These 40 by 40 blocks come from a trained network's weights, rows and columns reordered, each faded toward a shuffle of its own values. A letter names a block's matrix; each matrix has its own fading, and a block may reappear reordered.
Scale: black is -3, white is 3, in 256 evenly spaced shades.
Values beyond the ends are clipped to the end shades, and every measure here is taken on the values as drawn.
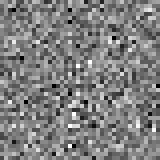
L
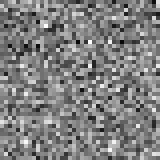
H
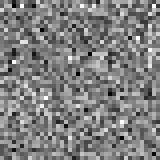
L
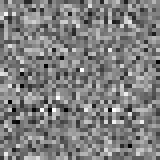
H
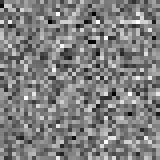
H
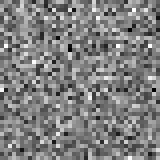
H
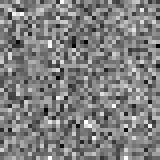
L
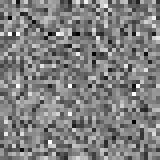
H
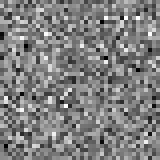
L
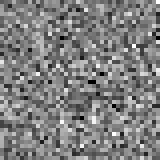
L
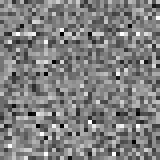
H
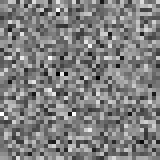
H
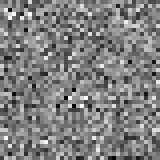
H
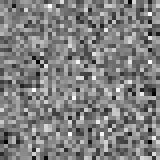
L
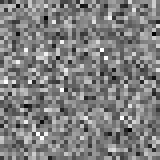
L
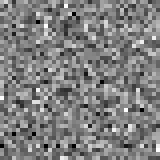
L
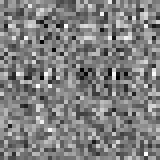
H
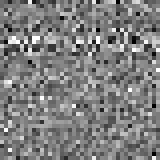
H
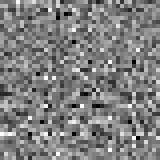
H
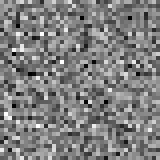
H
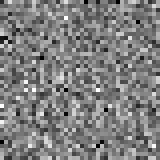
L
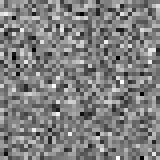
L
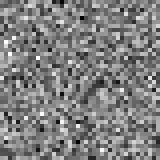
H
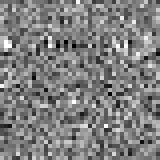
H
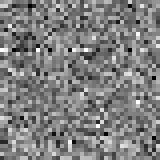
H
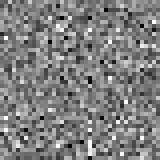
L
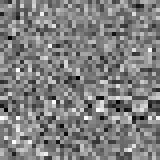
H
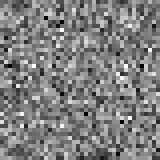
L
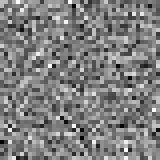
H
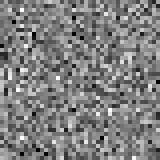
L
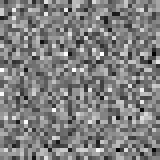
H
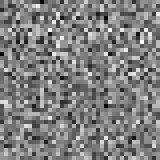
H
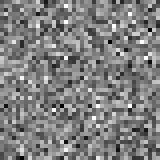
L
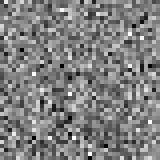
L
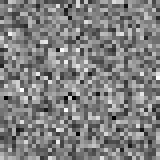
H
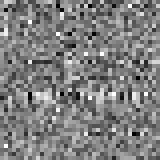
H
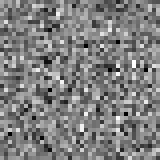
L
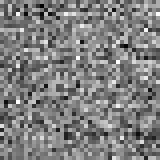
H
